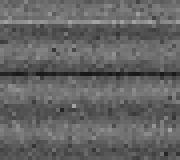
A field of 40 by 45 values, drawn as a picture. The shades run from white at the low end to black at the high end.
Rows 6 and 19 stand out from the rest. On average the colour sits 60% of the way up the scale. Stripes running across repeat 4 times from top to bottom.
